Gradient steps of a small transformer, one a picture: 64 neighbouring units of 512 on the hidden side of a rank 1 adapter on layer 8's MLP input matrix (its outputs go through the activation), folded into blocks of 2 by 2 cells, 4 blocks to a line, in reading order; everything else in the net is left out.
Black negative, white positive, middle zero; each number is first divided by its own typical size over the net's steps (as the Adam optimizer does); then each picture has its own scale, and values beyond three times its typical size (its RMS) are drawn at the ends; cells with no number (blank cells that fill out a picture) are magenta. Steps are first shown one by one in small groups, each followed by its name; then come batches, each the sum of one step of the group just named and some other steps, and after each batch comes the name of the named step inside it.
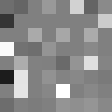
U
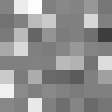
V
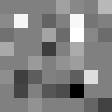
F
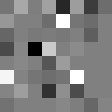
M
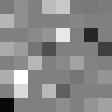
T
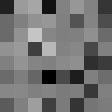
V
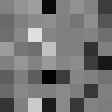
V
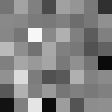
T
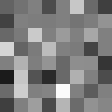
U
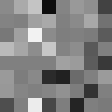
V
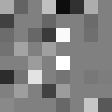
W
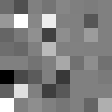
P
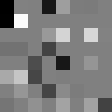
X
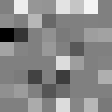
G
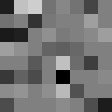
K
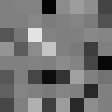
G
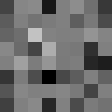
K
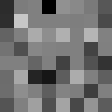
X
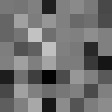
P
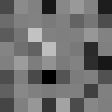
G
